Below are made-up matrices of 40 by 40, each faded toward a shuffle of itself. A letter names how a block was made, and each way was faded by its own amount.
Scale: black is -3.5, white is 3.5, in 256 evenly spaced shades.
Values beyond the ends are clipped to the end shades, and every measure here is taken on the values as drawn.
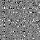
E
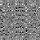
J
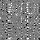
J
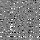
E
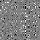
J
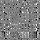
J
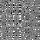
J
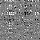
E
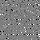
E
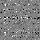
E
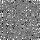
E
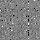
E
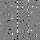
J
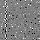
J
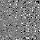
E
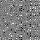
J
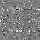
E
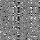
J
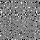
E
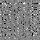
E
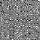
E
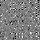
E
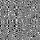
J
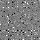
E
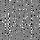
J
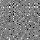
E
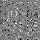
E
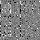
J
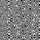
J
